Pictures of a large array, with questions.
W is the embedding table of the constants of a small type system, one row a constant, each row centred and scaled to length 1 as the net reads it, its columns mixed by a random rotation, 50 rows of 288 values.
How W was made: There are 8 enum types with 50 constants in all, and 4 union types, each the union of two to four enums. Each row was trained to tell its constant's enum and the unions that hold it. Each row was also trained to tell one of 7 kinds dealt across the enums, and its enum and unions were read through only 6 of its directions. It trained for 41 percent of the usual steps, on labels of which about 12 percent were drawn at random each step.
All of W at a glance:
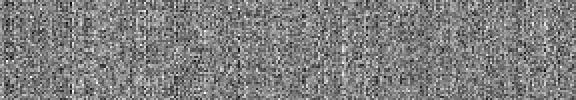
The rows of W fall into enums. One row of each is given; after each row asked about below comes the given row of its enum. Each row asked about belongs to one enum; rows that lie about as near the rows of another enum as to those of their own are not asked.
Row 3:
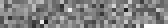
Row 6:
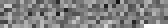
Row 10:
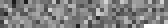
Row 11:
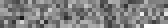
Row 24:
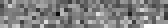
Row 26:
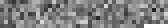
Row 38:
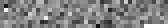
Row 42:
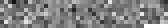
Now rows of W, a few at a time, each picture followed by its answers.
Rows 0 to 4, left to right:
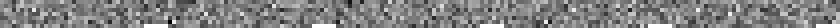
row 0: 3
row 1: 26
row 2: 10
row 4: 3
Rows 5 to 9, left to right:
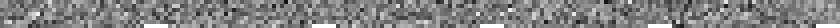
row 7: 11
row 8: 38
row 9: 26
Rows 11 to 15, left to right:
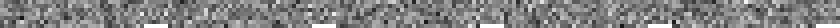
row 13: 3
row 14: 3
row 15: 26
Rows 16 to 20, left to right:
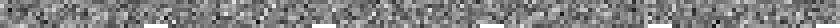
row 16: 11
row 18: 6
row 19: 11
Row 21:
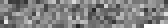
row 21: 26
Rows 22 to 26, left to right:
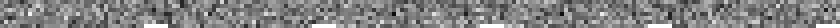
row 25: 24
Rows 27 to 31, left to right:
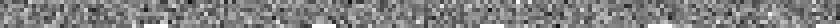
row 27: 3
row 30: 24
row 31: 24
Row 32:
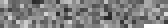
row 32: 6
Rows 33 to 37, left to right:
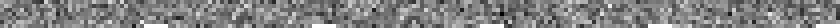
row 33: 6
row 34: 38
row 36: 26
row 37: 24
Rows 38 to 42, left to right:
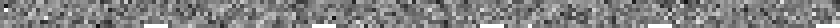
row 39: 11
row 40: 11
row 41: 11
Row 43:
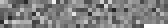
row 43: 26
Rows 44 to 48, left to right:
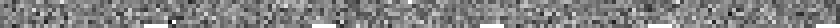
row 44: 3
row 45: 10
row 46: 26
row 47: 3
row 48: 24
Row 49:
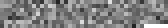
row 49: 6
